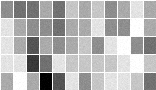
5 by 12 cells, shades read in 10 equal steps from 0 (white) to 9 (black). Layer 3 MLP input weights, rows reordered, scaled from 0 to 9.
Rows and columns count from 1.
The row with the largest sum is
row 1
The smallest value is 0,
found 4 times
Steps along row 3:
up up down up down down up down down up up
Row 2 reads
1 3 4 4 5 3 3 1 4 4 0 3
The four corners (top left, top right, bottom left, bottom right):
4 3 3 5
